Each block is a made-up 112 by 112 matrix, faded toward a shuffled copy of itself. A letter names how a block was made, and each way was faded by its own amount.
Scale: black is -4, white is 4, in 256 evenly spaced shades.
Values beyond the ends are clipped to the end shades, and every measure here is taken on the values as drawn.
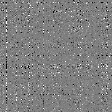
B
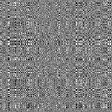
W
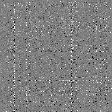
B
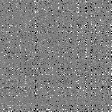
B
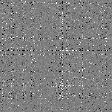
B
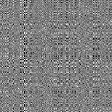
W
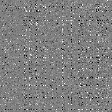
B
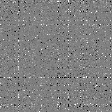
B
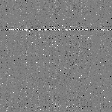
B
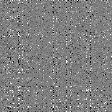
B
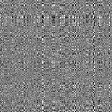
W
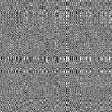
W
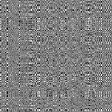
W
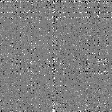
B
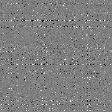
B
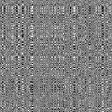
W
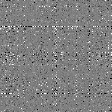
B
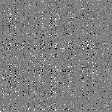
B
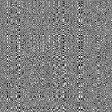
W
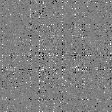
B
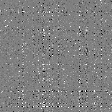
B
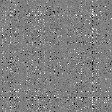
B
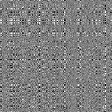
W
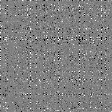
B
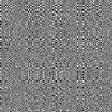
W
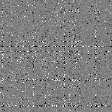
B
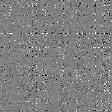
B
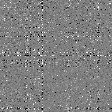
B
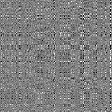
W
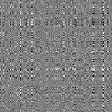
W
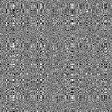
W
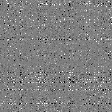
B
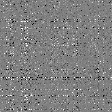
B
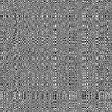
W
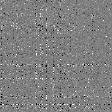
B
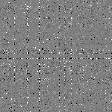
B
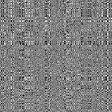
W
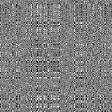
W
